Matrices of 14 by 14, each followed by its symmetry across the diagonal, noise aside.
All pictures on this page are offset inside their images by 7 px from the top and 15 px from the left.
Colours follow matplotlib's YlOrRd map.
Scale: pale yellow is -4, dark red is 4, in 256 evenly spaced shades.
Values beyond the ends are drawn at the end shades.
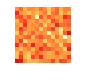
neither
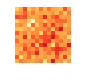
symmetric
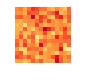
antisymmetric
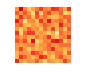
neither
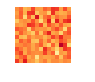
neither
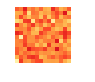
neither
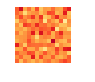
neither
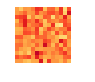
neither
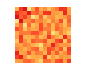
symmetric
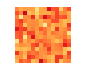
antisymmetric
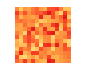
antisymmetric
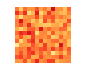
antisymmetric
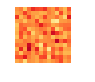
antisymmetric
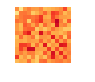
symmetric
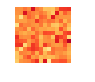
antisymmetric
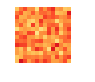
symmetric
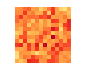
symmetric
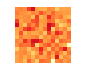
symmetric
